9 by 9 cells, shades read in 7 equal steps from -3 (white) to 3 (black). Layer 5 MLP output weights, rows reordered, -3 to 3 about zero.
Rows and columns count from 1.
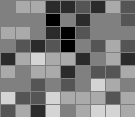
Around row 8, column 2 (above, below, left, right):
0 -1 -2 1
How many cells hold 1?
16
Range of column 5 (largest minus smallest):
4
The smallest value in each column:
-2 -1 -2 -2 -1 -1 -2 -2 -1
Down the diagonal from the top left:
0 0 0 1 -1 0 -2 1 -1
